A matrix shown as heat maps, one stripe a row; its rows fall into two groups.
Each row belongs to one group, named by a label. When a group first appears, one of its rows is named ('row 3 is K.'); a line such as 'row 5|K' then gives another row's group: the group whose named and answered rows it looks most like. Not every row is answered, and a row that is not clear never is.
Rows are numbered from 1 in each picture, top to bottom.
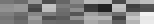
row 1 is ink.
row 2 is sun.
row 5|ink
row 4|ink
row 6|ink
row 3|sun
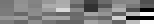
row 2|sun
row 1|sun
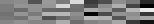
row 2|sun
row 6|sun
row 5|ink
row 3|ink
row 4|sun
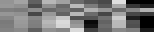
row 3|ink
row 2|sun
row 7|sun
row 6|sun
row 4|sun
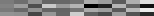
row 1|ink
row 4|sun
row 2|sun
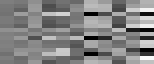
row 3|ink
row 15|ink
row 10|sun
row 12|ink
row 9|ink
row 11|ink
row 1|ink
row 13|sun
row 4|sun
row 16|ink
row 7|ink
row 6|ink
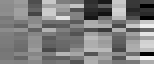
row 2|sun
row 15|ink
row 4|sun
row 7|ink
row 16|ink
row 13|ink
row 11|ink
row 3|sun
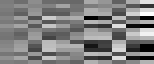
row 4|ink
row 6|ink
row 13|sun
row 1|ink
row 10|ink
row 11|sun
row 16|ink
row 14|ink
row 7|sun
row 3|ink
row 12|sun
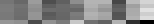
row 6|sun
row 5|ink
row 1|ink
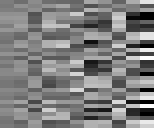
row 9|ink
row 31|ink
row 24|ink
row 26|sun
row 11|sun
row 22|ink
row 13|ink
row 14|sun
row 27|ink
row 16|sun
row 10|ink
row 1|ink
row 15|ink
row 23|sun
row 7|sun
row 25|ink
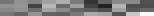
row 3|sun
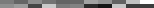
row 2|sun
